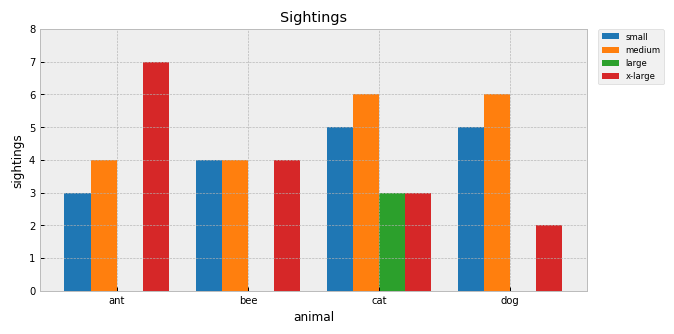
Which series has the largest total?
medium
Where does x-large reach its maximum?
ant
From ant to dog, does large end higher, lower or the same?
the same
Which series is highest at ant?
x-large
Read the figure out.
Title: Sightings
x-axis: animal, ticks ant bee cat dog
y-axis: sightings, ticks 0 1 2 3 4 5 6 7 8
Legend: small, medium, large, x-large
Values:
small: 3 4 5 5
medium: 4 4 6 6
large: 0 0 3 0
x-large: 7 4 3 2
